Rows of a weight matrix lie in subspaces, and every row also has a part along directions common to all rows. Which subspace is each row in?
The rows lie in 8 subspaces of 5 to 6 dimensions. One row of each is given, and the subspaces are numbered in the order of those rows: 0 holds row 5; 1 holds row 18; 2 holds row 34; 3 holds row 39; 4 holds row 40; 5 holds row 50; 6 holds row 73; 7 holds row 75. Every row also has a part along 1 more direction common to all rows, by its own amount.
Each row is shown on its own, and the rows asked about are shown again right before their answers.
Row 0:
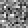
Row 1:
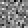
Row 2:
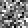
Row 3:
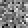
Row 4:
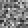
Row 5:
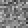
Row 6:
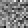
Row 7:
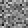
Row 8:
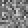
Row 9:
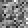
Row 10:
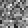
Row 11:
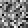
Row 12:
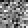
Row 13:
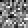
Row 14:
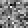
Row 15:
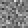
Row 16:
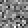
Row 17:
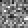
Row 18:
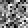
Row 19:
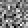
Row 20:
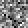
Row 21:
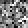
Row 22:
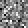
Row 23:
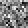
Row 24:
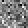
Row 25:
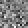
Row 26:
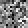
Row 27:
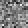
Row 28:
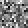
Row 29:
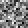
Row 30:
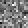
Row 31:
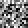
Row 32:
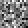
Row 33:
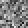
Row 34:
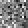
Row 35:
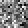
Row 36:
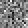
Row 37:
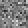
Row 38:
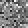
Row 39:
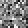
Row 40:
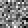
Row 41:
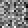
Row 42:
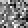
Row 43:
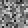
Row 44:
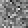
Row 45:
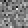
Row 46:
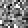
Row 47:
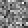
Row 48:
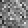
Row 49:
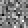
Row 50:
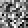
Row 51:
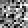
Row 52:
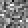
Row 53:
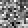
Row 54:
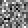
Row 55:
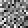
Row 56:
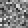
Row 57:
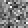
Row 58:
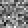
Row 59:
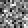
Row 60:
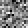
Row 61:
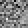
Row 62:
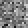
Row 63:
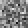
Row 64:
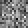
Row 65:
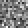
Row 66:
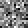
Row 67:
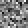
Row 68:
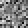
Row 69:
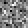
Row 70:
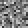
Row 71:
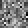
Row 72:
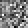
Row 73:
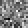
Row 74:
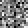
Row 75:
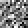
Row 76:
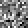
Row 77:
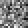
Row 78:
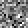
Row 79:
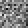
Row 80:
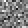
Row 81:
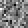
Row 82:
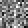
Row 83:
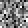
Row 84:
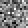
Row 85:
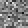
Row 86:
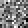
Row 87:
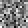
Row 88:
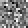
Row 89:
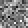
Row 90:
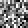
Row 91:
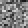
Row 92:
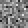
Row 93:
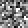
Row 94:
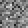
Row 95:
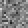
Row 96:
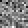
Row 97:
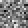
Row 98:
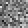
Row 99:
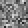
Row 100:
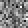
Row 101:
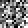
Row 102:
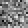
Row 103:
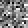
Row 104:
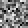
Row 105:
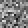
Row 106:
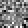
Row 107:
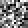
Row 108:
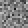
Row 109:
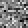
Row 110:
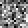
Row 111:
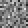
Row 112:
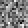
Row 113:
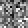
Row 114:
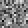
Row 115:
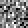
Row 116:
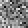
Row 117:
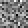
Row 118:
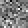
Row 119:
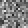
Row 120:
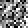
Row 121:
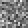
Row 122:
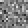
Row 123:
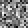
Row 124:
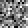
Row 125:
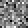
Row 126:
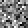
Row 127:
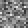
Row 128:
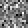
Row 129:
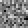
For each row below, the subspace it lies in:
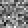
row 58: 5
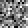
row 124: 3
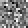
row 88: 2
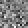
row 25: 4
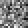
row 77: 3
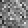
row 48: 2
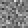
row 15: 5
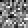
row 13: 7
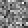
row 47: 4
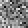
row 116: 2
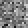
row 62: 6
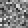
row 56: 4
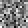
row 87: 7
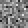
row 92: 0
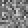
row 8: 1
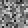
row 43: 7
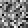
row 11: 5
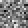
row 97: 2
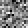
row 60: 0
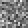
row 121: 5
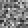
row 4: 3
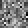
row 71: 7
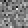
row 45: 6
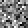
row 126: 2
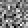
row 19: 4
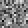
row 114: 7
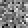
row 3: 6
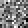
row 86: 4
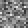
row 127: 0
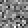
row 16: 4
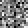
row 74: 4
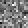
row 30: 1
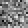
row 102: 5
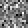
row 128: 3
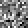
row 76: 2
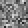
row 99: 1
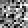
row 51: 3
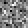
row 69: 1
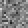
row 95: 1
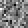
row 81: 1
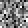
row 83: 7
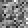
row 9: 0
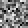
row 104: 4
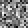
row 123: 1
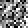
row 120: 0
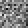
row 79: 0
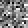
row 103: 6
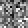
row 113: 1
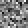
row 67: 2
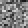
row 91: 4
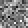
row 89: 0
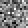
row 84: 0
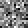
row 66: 6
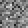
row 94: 3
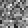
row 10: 3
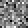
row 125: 6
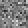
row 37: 2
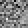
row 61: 3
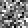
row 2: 6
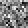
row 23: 6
